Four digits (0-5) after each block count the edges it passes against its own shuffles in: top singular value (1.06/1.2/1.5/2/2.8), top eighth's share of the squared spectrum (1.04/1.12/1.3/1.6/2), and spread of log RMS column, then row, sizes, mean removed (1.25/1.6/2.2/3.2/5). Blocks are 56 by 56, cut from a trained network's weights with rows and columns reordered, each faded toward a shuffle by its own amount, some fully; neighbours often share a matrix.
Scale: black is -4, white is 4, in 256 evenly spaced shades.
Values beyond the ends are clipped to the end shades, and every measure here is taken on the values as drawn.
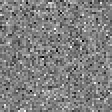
0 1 0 0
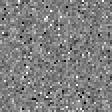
0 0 0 0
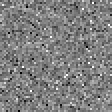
0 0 0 0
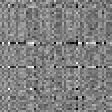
4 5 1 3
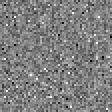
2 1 0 0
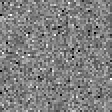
1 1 0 0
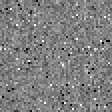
1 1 0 0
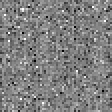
2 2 0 1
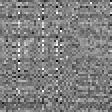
4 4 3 1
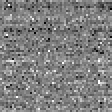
3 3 1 1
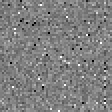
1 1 0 0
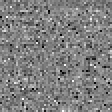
3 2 0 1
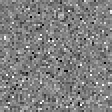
1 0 0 0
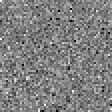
0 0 0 0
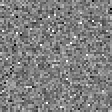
0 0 0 0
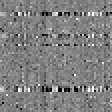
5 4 1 3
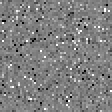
1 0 0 0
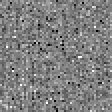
2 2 0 0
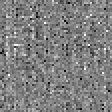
3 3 1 1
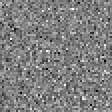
2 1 0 0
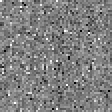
2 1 0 0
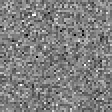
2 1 0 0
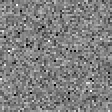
0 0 0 0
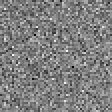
2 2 0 0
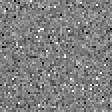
2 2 0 1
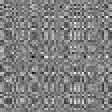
5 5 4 3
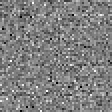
3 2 0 1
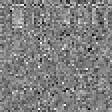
4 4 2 2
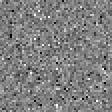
2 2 1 0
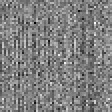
4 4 1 2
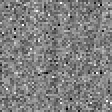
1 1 0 0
